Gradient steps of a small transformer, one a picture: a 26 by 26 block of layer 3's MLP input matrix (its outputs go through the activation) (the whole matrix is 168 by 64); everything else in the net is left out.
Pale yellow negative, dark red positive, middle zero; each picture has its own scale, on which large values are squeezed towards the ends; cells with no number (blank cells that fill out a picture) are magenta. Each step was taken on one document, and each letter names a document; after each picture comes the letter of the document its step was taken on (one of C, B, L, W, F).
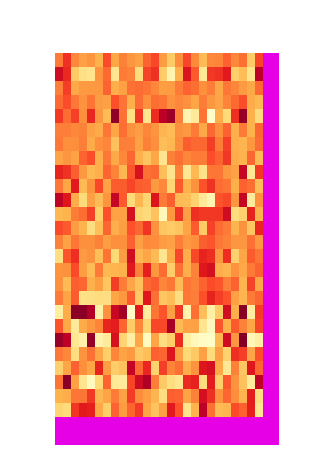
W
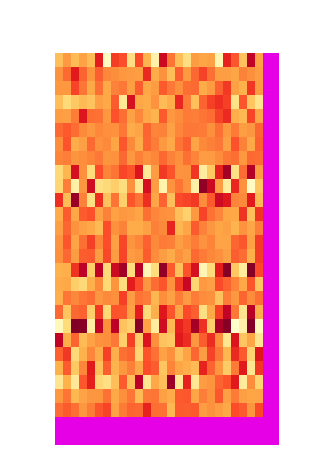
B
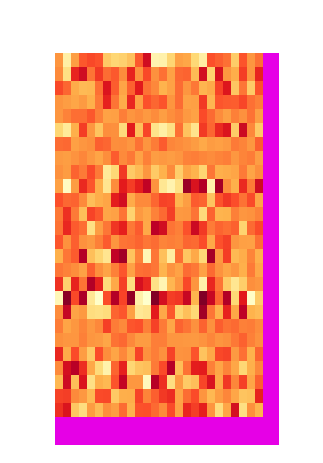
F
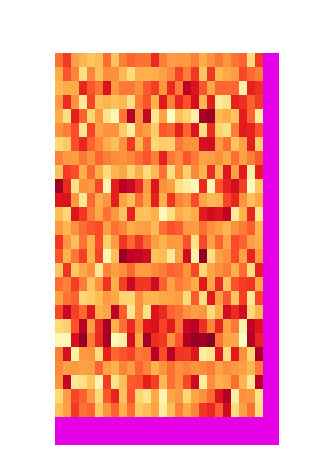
W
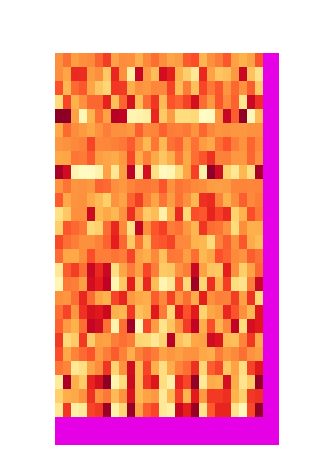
W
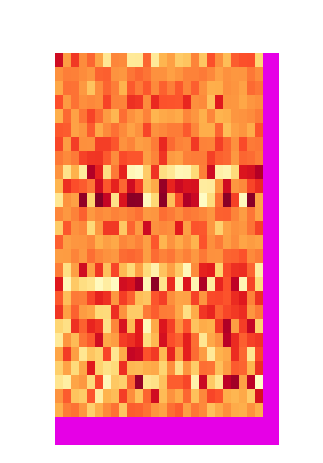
B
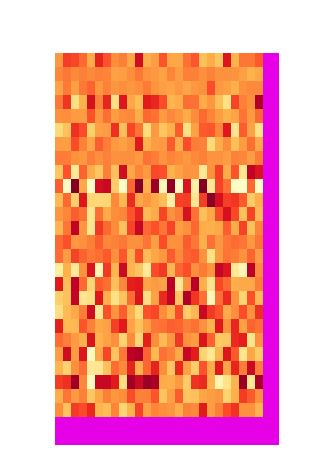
B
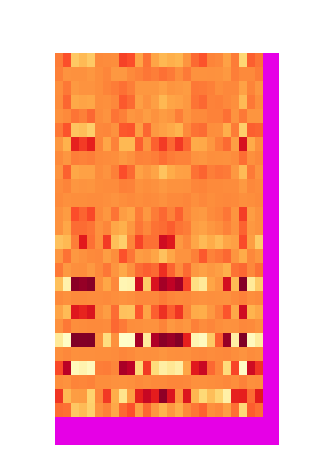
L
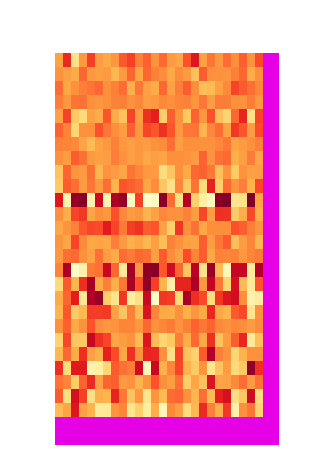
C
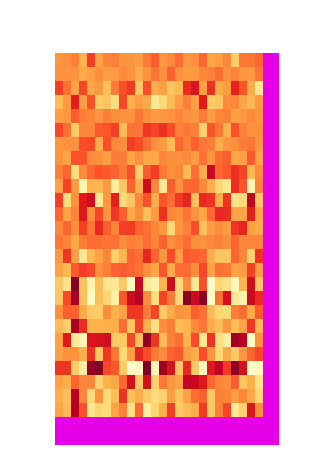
C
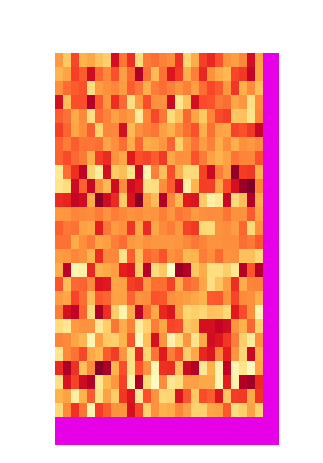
B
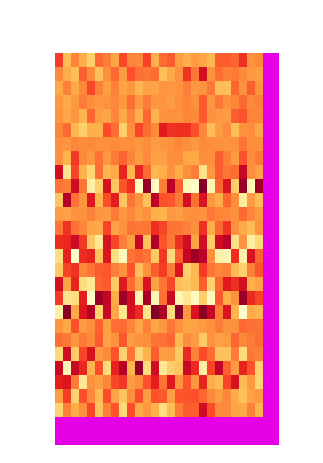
F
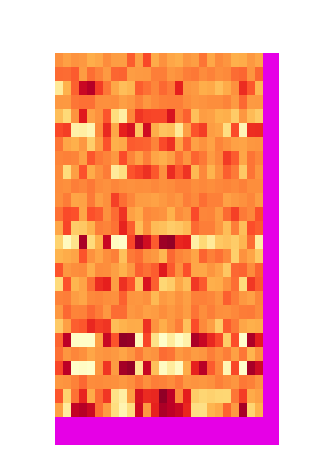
L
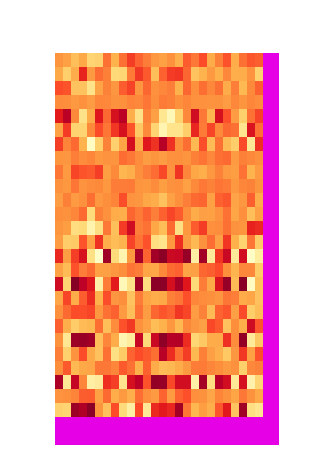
L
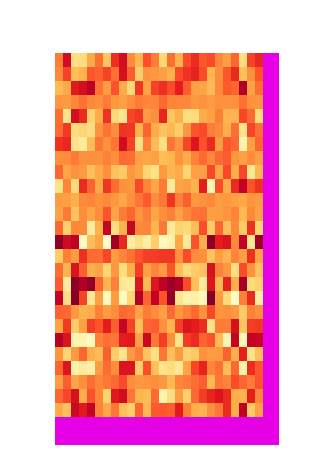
L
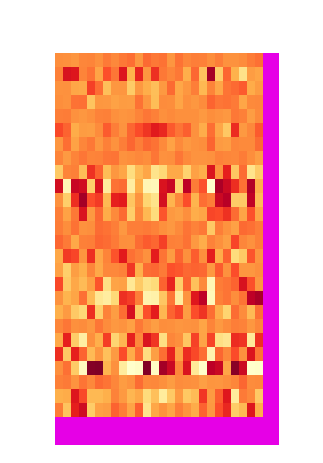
C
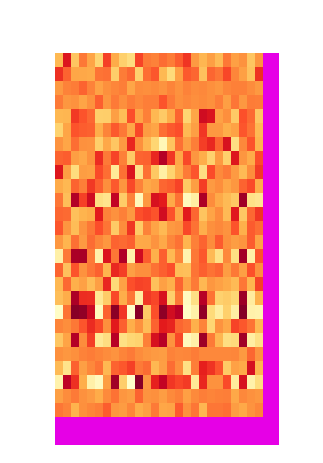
W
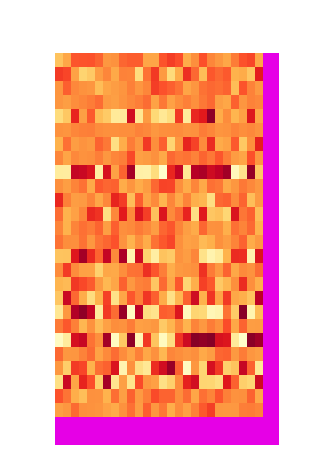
W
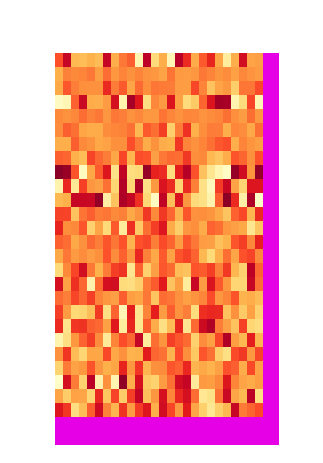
B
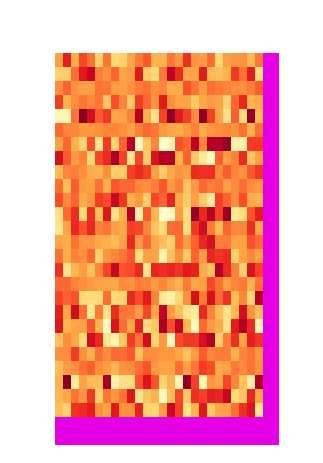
W
